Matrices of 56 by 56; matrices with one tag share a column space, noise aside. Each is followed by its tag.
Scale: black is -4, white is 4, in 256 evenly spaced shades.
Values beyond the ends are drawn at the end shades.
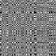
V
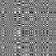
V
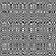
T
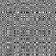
V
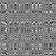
T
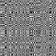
V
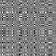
V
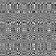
T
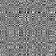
V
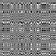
T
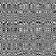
T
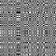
V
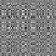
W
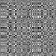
W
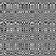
T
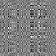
W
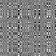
W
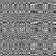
T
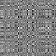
W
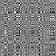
V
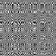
T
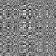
W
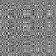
W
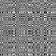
V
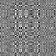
W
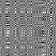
V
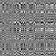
T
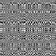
T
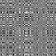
V
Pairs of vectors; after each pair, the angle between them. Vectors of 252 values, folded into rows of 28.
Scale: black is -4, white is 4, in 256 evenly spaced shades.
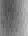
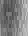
nearly parallel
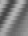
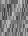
partly aligned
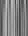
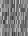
partly opposed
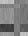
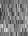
partly opposed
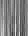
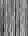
nearly opposite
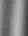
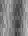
nearly opposite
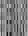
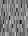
orthogonal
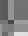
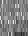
partly opposed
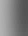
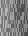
partly aligned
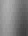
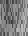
partly opposed
